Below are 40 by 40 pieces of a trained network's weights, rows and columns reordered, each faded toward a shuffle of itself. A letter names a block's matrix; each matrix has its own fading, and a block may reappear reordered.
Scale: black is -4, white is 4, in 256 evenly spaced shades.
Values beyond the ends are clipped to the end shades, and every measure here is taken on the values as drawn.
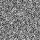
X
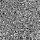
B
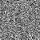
X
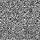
B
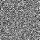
X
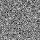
X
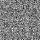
B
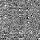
B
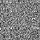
B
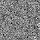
B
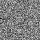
X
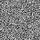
X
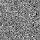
B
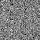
B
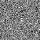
B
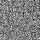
B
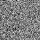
B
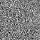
B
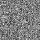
X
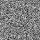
X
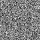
X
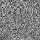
B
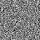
X
